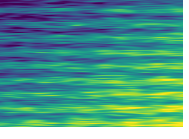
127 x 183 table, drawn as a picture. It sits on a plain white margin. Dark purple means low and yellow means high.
Stripes: horizontal, repeating 9 times. Ninth with the highest average: bottom right. Slope: up to the bottom right. Ninth with the lowest average: top left.
